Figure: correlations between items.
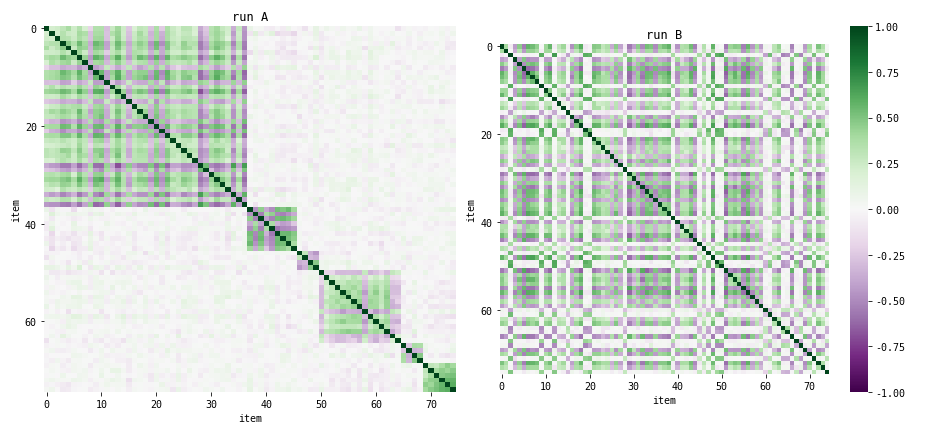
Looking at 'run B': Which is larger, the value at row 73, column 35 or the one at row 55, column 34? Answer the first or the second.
the first
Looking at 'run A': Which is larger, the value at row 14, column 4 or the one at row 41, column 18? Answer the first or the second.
the first
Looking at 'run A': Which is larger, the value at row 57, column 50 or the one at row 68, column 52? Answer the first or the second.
the second
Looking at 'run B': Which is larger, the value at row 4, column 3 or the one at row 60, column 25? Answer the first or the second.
the second
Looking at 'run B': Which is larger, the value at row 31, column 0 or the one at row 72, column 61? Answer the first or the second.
the first
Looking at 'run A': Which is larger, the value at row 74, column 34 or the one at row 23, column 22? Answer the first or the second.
the second
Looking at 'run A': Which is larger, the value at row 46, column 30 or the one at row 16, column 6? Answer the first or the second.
the second
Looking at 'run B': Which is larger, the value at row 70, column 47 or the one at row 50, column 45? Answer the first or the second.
the second
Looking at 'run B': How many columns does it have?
75
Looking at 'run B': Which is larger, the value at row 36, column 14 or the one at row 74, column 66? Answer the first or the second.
the first
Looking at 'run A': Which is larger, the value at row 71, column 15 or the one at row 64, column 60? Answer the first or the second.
the first
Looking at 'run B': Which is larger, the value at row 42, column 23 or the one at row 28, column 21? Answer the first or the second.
the first
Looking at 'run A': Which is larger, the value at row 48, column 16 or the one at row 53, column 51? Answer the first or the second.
the second
